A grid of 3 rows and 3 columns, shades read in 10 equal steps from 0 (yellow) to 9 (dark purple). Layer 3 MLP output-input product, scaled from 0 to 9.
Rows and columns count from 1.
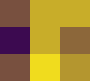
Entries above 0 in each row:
3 3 2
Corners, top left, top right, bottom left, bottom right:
6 2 6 3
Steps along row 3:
down up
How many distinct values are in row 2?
3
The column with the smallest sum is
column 2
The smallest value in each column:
6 0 2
